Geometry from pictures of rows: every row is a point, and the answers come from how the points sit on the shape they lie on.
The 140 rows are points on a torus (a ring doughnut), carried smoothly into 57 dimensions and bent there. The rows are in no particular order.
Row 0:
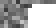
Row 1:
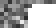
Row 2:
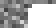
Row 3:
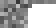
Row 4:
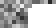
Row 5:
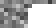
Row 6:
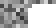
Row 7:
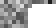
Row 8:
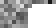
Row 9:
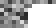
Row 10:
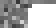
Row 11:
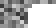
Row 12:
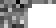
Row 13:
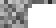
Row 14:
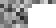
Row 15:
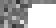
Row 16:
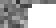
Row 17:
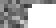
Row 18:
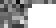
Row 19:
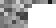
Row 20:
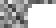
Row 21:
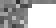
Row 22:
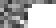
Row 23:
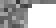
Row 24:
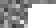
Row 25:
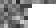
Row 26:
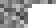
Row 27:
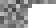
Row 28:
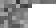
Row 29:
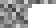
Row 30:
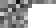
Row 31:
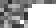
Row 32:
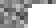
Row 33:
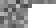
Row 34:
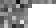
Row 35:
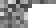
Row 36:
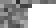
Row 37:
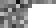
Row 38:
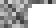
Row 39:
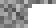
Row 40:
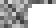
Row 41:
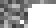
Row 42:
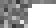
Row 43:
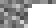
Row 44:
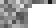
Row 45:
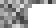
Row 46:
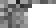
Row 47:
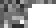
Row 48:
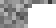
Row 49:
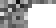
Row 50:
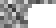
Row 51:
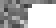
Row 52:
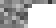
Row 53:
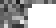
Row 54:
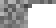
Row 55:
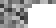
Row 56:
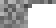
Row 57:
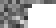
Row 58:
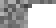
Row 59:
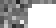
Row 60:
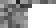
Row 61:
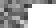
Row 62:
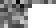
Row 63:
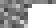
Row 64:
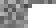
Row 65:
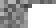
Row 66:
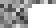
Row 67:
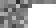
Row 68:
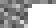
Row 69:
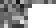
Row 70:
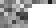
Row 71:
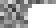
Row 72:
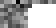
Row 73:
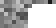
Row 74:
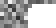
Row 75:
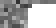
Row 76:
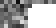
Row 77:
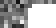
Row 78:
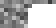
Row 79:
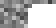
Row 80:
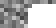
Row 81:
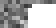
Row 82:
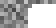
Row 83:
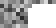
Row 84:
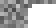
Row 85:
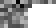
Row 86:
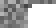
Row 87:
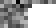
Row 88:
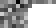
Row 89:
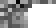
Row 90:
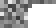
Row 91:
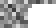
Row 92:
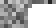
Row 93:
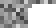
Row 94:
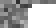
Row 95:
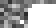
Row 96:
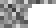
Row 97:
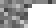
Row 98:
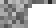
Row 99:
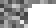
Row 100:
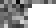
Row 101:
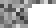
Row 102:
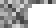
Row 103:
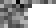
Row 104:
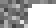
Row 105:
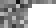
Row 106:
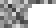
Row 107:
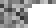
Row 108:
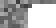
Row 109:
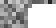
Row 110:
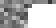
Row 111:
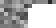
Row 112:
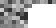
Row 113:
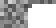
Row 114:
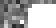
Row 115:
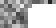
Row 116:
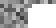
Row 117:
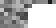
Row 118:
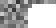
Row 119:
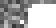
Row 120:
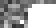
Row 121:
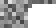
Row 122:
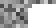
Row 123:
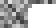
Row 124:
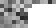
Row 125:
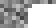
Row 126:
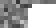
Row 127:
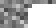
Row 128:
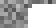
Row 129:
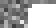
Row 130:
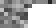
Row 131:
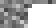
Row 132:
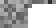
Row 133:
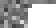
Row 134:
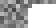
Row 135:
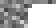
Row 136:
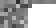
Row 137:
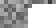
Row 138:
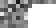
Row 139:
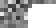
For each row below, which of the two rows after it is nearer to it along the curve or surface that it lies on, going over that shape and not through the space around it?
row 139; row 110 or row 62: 62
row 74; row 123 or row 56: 123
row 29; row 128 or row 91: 91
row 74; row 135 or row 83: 83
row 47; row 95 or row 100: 100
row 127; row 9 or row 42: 42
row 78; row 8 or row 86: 8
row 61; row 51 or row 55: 51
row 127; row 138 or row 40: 40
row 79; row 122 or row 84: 122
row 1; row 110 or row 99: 110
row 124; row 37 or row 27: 27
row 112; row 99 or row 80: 99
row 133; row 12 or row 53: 12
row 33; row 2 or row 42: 42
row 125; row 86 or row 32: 32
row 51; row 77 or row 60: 60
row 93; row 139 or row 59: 139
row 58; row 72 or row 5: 72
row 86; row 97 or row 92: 92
